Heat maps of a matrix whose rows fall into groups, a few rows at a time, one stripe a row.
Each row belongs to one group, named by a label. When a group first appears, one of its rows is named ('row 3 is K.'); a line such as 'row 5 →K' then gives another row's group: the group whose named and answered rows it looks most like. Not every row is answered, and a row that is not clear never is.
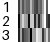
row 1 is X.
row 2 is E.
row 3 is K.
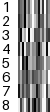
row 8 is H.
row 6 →X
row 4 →X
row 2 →E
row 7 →X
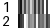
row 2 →E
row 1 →E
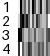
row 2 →X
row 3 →E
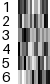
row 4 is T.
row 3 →X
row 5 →E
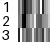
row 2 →X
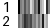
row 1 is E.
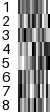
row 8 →E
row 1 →X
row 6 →E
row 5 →H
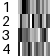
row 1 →X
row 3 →T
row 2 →H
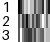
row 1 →E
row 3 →K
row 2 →X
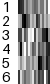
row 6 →E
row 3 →T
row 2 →X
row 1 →X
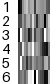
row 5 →K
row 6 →T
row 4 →T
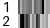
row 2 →X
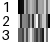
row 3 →X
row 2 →H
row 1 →X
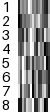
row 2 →T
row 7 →H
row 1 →T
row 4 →T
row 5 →H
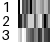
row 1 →K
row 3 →H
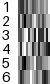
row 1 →X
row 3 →E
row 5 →X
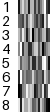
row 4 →K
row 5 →H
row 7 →T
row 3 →H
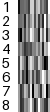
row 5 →T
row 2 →E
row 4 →K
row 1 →T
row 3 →E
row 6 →X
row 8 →T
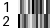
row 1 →H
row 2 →T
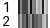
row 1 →K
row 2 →X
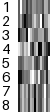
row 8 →E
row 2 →K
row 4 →H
